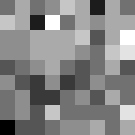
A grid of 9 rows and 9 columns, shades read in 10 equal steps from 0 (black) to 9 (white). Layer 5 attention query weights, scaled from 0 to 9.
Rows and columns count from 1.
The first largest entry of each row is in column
5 4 9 9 4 1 8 9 7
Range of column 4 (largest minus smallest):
7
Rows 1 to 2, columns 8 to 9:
6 4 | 6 6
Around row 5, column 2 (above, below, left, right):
5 3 3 5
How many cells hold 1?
2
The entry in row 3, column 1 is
5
